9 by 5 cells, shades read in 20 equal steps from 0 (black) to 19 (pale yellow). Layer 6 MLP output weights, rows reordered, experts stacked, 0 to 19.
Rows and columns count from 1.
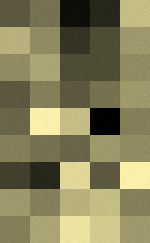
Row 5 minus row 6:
-2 10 7 -12 -1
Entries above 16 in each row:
0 0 0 0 1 0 2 0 1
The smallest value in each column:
5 3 1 0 10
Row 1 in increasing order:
1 3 7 9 15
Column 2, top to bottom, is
9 11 13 10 19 9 3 10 13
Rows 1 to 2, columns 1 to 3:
7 9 1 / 14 11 4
